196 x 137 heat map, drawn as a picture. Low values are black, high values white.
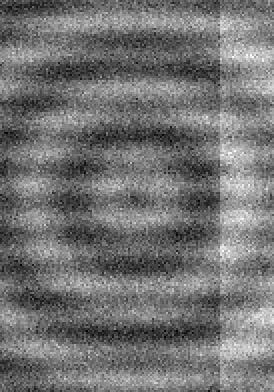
The right part is higher, past a seam about 80% of the way across. Horizontal stripes repeat 12 times down the table. Concentric rings centre on the centre.
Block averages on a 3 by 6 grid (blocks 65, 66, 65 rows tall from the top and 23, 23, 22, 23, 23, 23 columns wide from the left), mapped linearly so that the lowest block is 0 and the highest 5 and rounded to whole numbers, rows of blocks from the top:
0 1 1 1 2 4
1 0 1 1 1 5
0 1 1 1 2 4
